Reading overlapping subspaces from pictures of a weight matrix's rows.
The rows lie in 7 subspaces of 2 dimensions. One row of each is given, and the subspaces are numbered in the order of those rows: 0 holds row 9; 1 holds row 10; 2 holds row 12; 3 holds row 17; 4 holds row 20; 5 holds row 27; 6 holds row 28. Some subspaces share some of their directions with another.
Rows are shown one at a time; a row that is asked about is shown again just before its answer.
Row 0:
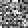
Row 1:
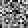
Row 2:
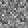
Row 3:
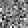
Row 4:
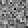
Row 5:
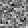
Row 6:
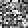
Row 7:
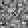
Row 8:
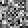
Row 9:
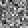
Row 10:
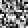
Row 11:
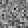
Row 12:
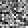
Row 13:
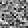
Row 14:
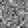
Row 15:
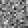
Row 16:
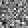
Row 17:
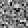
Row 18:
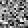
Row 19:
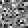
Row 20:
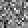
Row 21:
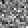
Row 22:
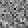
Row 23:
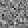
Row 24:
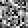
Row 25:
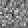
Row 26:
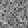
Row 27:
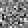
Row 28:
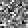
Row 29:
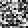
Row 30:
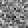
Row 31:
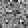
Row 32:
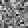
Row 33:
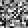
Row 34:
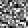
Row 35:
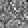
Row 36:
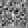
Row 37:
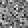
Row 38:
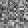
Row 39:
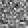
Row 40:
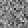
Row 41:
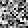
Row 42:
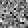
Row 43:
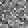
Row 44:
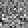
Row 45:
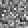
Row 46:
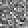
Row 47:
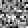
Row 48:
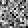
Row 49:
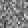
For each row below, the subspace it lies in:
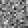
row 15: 5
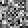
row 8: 0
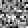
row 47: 1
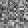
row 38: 1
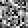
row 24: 0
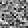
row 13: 2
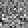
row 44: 5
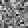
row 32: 4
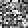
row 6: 2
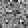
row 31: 2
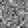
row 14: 0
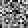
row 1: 2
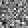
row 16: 6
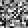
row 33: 6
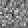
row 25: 3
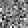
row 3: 5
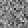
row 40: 4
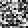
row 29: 2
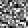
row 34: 3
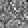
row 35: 4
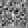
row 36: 3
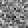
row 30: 1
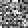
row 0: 2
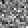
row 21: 1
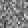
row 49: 4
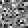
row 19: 4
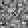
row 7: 6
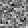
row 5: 6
